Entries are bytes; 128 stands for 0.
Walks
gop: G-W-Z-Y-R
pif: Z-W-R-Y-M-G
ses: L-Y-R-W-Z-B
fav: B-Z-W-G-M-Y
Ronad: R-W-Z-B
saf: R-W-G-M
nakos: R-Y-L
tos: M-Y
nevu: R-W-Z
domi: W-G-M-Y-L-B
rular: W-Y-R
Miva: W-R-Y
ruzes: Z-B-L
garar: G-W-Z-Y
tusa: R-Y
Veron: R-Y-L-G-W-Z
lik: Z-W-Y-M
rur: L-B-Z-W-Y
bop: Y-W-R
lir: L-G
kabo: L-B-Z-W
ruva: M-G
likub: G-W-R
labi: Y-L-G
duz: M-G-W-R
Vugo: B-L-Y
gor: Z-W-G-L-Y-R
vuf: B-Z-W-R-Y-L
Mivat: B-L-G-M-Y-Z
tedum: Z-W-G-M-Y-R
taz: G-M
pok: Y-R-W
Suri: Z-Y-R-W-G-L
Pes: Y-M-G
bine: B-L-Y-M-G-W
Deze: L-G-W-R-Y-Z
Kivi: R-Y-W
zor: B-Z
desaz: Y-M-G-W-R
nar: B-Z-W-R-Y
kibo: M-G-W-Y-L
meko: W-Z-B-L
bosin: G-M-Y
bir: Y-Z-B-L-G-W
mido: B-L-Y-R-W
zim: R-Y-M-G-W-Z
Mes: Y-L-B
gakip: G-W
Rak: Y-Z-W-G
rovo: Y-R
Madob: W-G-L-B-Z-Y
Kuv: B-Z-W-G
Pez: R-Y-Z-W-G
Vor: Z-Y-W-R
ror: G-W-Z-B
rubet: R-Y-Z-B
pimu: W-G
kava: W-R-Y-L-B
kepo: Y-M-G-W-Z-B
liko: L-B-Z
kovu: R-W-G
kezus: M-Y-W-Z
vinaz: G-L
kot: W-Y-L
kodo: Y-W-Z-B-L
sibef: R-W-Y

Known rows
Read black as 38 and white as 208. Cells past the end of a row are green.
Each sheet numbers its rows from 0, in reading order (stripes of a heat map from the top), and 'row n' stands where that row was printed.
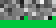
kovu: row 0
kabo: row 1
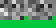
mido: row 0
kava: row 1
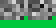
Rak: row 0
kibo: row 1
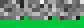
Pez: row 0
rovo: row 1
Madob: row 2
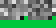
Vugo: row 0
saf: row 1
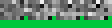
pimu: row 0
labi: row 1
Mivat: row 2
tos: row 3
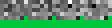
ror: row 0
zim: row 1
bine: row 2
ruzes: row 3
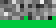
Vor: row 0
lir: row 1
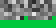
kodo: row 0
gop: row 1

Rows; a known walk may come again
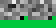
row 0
Mes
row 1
kepo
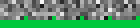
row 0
rubet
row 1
Mivat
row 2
nevu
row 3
Pes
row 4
Deze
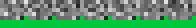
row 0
rur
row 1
sibef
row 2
Pez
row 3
bop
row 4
kodo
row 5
fav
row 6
Suri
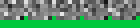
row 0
kabo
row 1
Kuv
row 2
gop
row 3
kovu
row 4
Miva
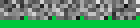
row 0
Veron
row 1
pok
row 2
tusa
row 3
rovo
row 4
taz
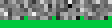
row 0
nar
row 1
Vor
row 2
ruva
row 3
Madob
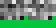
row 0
lir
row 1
Vugo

